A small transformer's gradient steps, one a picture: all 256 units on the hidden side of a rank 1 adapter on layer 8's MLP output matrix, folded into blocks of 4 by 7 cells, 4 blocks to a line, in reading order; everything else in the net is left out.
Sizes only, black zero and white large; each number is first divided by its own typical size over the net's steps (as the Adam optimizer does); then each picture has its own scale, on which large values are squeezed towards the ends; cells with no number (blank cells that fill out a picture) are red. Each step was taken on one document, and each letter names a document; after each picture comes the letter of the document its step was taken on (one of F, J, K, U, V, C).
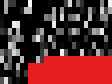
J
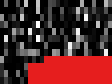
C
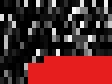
C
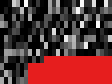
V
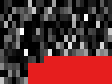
V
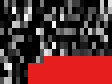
J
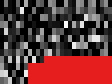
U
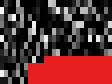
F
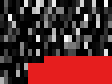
C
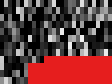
U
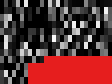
U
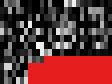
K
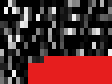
J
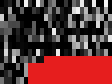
F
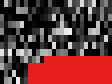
K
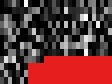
U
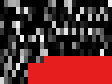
J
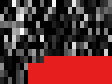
V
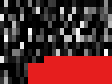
C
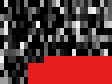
U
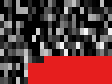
K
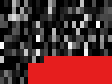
V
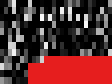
J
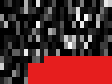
V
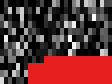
U
